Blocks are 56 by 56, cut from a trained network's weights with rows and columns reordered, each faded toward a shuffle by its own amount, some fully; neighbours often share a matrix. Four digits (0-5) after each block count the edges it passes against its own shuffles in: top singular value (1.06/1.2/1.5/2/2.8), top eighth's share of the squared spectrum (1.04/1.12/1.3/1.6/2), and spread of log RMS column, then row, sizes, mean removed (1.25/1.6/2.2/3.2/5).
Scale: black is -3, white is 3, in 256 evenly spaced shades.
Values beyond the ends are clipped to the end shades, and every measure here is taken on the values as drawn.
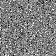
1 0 0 0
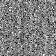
1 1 0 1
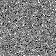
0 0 0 0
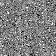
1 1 0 0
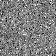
0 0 0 0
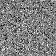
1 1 0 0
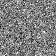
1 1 0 0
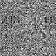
3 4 2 1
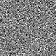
3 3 1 1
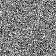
1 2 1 0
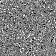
0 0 0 0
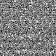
2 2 1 0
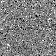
1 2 0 1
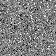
0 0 0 0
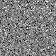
2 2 0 1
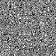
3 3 1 2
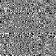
3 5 2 3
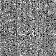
2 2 0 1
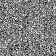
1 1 0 0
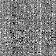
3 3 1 2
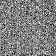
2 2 0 1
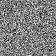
2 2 0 0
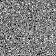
2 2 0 1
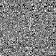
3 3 1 2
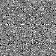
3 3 1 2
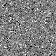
1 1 0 0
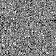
2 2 1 0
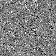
1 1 0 0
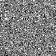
3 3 1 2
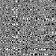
3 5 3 3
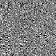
3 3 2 2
